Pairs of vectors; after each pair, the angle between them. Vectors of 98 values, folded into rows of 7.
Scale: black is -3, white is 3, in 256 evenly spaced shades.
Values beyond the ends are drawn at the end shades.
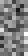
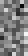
nearly parallel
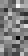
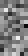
nearly opposite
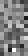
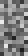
partly aligned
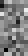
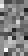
nearly opposite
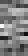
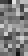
partly aligned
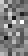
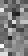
partly aligned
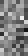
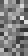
nearly parallel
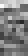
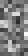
orthogonal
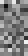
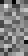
nearly opposite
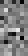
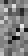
orthogonal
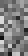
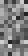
partly aligned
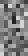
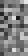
partly opposed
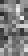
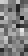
nearly opposite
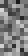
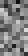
nearly parallel
